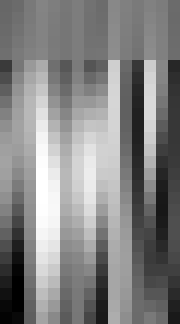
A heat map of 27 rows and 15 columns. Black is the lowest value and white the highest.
Roughest part: middle right. Grain: streaks running down. Seam: horizontal, 20% of the way down, the top part calmer.
